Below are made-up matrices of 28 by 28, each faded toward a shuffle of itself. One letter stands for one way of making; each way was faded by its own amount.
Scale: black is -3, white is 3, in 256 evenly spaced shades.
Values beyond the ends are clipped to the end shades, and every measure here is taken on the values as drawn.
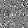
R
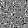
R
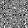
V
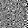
V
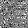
R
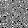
R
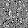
R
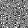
V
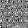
V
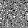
R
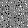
R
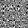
V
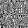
V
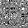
V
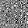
V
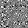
R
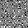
R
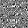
V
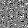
R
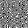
R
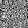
V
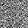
V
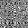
V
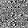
V
